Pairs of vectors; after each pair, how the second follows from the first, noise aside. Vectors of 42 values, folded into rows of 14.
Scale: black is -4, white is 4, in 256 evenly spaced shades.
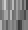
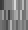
wrapped around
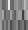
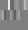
partly zeroed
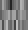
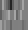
partly zeroed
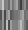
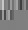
partly zeroed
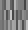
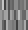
wrapped around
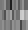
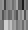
wrapped around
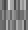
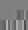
partly zeroed
